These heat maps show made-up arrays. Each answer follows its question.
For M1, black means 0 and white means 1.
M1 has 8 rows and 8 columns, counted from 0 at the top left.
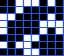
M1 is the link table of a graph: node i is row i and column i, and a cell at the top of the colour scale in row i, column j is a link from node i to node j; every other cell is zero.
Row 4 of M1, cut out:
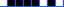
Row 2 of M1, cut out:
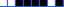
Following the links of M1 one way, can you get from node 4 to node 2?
yes
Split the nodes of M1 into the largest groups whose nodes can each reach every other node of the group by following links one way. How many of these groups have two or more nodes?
1
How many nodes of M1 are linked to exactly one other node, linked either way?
1
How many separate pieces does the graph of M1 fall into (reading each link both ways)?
1
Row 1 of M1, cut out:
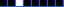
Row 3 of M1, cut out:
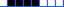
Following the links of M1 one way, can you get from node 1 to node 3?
yes
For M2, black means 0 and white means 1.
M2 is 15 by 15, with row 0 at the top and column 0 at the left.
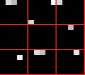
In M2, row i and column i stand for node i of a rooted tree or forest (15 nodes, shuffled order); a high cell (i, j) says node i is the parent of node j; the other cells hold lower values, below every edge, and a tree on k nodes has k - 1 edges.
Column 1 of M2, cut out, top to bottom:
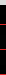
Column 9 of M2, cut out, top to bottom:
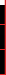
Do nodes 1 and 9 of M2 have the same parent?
yes
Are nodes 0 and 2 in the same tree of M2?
yes
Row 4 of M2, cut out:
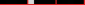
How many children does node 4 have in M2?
1
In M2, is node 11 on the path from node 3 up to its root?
yes
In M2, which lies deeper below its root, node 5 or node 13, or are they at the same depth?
node 13
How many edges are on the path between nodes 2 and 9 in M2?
2
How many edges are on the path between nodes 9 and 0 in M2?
1
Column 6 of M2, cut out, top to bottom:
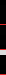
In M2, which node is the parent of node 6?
10
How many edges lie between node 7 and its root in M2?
2
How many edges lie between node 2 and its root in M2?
1
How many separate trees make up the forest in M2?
5
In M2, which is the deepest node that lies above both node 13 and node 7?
10
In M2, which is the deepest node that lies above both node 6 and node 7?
10
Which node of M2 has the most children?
0
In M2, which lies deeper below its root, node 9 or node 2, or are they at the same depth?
the same depth
